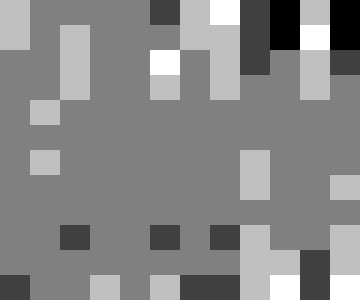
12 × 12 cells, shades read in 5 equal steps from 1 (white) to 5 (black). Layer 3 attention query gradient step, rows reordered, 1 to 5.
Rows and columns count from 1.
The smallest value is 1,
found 5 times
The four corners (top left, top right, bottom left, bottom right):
2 5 4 1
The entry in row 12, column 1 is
4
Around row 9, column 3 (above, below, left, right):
3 4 3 3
